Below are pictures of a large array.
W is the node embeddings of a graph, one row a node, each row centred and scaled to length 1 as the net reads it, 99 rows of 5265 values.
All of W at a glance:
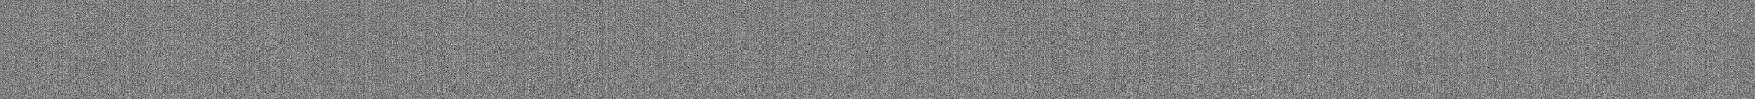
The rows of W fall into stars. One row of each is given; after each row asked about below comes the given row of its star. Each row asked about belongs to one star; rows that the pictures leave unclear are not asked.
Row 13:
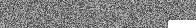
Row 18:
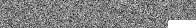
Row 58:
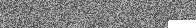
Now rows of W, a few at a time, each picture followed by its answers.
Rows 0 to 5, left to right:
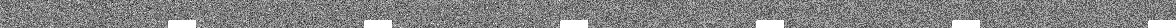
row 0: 58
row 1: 58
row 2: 58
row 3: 13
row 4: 18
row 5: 58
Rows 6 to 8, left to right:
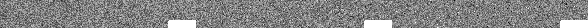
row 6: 13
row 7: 18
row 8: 58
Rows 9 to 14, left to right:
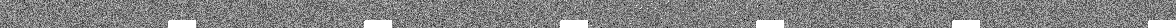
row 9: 18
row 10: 13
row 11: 13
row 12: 58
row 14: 58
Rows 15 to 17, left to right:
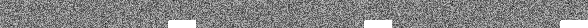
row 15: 58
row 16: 58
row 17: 13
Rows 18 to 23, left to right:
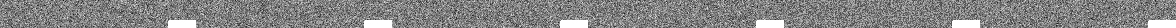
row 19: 13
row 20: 13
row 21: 18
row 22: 58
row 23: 13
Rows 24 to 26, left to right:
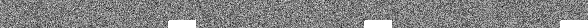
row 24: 58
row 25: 58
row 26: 13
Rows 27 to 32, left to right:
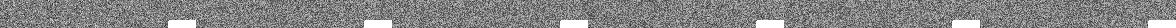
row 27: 58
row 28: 18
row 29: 58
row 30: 13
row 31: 58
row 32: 18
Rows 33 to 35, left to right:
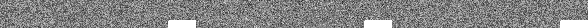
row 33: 18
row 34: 18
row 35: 18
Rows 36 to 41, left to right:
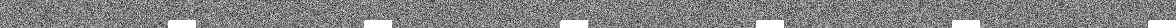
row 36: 13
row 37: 18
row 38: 13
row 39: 13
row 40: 18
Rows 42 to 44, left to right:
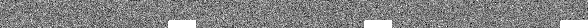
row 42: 58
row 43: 58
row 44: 58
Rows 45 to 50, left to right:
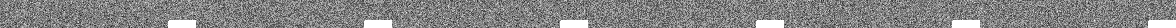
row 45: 13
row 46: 18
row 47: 13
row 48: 13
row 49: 13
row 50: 58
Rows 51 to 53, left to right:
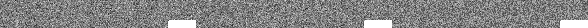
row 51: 58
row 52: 58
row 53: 58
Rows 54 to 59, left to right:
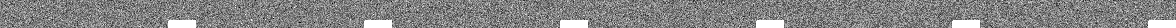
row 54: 13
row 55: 58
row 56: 58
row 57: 18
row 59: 18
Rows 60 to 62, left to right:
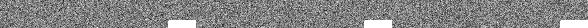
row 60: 18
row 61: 58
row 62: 13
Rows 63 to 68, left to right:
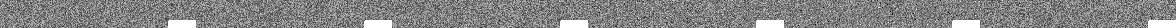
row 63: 18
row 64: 13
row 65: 58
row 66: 58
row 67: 58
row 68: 18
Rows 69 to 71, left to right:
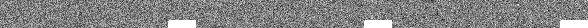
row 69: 13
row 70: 18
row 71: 13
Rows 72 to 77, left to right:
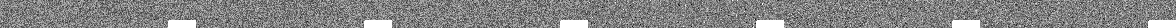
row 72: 18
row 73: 13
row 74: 18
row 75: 58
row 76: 13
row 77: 58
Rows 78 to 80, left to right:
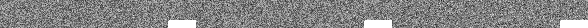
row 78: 13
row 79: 18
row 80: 58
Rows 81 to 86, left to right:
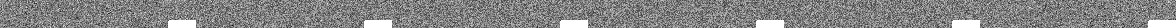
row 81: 58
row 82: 58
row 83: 58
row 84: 13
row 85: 13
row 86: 13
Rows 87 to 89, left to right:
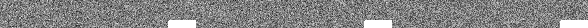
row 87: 13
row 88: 13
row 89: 13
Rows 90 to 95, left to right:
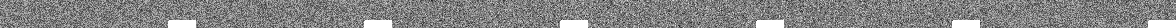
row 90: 13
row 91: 13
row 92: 13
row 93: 58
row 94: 58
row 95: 18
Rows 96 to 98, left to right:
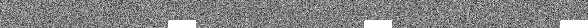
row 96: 13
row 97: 58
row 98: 18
